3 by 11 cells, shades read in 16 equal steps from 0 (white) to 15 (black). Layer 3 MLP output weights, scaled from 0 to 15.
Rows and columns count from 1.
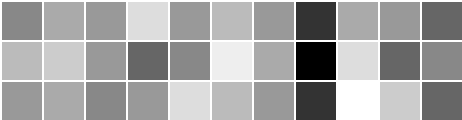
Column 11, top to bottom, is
9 7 9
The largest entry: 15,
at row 2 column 8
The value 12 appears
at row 1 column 8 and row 3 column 8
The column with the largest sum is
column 8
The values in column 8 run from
12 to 15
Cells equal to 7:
4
